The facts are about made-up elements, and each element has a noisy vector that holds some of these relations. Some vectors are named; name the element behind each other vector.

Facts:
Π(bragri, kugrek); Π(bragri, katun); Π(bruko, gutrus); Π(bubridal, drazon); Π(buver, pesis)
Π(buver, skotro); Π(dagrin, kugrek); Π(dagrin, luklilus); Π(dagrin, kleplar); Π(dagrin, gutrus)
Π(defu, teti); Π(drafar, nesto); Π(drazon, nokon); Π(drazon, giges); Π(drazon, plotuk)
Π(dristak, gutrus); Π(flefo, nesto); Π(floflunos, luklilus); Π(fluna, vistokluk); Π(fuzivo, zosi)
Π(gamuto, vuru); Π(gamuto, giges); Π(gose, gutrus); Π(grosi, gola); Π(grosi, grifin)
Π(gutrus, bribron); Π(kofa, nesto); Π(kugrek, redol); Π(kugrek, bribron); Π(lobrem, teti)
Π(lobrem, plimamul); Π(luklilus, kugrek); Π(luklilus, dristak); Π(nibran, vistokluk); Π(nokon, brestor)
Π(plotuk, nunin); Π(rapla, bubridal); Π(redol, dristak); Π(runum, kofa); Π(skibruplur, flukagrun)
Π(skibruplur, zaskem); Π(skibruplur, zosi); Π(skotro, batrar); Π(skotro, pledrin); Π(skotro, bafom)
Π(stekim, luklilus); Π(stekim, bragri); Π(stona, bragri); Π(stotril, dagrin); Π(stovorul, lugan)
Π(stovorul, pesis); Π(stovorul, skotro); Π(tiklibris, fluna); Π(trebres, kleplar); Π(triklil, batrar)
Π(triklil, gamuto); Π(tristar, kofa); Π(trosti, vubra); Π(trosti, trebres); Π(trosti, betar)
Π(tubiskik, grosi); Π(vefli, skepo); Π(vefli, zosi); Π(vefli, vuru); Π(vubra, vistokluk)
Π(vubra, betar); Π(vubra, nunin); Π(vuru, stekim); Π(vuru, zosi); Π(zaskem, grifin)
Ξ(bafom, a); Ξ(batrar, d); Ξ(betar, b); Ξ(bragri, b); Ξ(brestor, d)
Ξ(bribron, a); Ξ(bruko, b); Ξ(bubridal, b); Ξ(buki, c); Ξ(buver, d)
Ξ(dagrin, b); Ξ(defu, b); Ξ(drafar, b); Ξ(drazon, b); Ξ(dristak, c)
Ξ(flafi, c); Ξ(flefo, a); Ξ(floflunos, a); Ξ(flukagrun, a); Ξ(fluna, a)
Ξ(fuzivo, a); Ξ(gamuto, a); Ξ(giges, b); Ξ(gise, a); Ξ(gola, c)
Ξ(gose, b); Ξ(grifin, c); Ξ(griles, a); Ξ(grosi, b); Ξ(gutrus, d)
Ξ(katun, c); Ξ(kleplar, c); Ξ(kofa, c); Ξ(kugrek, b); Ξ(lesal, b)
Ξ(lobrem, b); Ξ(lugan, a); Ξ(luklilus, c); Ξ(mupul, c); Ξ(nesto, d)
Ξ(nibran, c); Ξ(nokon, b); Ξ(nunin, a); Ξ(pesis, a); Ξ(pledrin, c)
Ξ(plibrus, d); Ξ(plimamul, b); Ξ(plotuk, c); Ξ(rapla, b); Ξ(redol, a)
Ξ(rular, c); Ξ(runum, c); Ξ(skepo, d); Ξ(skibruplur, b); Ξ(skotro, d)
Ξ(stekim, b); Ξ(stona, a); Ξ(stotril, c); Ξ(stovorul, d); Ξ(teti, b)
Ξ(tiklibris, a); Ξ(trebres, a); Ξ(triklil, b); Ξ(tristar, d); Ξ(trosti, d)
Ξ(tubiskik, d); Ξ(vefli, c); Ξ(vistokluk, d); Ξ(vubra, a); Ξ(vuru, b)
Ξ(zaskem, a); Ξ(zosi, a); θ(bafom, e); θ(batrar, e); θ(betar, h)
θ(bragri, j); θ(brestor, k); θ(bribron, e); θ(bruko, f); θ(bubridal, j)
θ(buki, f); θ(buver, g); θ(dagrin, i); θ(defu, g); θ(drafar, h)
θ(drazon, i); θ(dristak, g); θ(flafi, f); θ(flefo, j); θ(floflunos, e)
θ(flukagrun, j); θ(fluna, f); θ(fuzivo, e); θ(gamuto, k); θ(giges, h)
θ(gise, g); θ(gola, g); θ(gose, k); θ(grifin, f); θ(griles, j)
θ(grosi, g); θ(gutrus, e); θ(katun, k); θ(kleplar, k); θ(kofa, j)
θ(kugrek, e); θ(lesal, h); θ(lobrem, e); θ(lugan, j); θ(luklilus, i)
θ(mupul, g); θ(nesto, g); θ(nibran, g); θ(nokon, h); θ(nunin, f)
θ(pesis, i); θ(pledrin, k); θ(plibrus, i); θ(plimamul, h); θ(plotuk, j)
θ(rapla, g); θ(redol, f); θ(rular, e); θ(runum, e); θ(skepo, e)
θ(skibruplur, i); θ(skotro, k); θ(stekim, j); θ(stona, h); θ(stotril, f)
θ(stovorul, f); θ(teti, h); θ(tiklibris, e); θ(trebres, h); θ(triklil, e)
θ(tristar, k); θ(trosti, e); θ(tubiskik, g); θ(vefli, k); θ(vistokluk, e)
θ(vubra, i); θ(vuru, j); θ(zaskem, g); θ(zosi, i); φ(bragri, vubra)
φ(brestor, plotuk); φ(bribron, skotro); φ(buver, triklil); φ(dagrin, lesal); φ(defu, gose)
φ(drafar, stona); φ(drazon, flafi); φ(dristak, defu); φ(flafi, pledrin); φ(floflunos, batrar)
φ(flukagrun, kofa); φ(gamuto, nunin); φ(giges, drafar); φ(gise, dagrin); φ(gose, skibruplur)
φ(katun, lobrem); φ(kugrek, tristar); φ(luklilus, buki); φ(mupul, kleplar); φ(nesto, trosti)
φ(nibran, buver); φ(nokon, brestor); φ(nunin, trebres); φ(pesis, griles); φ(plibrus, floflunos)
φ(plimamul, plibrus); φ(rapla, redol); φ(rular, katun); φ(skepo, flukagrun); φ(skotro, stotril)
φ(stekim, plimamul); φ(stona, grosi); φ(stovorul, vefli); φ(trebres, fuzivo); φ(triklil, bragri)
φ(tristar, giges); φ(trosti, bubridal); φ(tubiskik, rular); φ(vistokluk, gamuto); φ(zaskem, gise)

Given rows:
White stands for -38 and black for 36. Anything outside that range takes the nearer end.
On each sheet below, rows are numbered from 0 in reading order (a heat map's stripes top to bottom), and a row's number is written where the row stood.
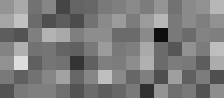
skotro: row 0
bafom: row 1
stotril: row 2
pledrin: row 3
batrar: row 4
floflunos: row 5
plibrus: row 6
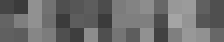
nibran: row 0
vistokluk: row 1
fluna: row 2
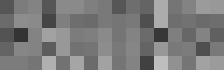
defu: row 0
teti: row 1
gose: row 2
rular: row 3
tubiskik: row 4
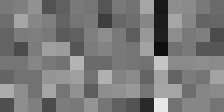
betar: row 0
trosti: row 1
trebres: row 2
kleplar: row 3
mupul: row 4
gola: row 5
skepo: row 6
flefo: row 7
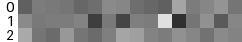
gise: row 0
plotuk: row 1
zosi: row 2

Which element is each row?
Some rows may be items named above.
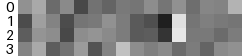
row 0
skotro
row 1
flefo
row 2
runum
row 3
fuzivo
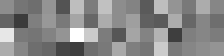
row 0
zaskem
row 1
stekim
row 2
grosi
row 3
pesis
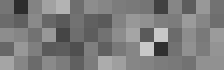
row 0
bruko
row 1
rapla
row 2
stovorul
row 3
bubridal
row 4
zosi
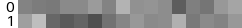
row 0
vuru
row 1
bafom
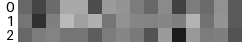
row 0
redol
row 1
dristak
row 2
trebres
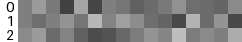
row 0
lesal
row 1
bribron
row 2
buver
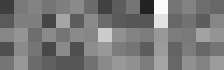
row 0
nesto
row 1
kofa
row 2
flukagrun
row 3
griles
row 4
lugan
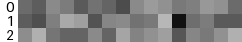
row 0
rapla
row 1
kleplar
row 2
triklil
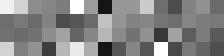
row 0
giges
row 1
gamuto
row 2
floflunos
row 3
drafar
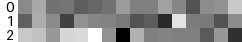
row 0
pledrin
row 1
runum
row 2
kugrek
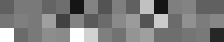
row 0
vubra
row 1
stovorul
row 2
stona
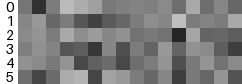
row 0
dristak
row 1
buver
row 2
gutrus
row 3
tiklibris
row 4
brestor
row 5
redol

